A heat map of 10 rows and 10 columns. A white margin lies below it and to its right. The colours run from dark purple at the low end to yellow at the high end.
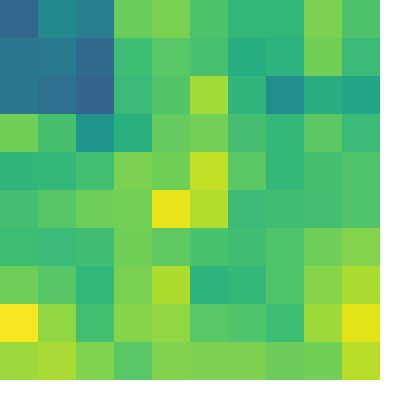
No row or column stands out. The top left is the ninth with the lowest average. An odd patch, lower than its surroundings, sits in the top left. The middle right is the calmest part. On average the colour sits 70% of the way up the scale.
